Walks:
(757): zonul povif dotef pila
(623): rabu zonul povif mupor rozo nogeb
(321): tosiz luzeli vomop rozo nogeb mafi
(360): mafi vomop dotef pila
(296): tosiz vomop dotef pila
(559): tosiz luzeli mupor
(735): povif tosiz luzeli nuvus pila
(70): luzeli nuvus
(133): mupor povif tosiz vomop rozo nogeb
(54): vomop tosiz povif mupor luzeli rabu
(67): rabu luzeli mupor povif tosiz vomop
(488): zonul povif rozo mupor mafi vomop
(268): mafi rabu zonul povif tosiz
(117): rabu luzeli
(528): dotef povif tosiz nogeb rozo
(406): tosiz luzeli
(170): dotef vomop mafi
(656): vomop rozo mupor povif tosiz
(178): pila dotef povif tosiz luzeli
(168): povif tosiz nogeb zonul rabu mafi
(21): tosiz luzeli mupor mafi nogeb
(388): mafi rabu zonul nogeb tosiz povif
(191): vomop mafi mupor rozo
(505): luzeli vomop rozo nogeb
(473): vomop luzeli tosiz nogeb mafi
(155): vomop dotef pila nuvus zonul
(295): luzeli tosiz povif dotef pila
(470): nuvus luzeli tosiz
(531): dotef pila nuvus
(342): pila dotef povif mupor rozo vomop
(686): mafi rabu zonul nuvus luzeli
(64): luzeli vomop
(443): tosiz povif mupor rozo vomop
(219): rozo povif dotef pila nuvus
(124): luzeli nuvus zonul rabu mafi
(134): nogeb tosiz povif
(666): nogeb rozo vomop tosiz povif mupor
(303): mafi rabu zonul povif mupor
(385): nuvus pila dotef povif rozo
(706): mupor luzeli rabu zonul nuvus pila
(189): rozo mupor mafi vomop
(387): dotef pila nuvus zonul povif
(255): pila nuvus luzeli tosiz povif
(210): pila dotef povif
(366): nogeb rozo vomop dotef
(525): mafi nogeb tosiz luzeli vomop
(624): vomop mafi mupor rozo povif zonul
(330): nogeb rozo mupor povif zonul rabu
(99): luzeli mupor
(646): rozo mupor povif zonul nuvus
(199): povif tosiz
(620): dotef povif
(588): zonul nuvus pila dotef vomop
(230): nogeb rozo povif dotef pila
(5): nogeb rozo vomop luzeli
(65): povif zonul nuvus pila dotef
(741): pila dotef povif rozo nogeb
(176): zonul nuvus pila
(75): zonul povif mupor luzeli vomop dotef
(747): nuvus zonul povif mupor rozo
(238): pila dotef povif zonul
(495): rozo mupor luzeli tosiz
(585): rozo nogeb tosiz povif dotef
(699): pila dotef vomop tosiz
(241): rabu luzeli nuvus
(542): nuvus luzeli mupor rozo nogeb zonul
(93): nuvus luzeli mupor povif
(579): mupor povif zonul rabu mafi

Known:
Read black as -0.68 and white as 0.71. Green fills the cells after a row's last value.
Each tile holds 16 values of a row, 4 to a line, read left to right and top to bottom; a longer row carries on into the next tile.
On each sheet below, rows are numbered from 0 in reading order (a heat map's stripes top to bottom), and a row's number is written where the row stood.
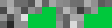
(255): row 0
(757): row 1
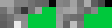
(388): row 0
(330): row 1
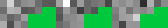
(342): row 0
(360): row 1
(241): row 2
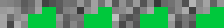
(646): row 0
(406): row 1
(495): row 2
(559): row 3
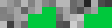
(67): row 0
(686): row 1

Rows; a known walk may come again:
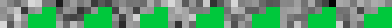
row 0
(75)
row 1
(585)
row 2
(735)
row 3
(706)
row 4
(342)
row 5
(330)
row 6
(54)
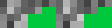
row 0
(219)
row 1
(385)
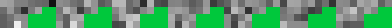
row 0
(388)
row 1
(757)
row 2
(686)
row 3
(646)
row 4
(178)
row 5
(366)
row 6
(99)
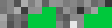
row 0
(559)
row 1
(168)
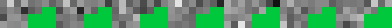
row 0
(170)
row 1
(525)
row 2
(531)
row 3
(189)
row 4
(623)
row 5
(656)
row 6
(70)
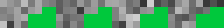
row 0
(67)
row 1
(406)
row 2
(124)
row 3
(230)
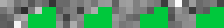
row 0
(268)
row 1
(199)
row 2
(5)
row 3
(360)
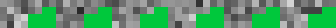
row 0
(65)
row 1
(321)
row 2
(620)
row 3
(241)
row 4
(134)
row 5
(155)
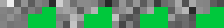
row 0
(191)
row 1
(579)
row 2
(495)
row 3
(21)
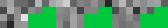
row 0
(255)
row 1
(624)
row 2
(473)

